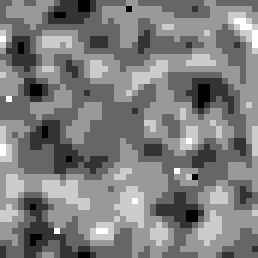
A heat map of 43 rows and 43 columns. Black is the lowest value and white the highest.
Lone odd cells: 5, 3 higher and 2 lower than their neighbours. Mirror symmetry: none. Seam: none. Grain: blotchy. Average level on the scale: 50%.
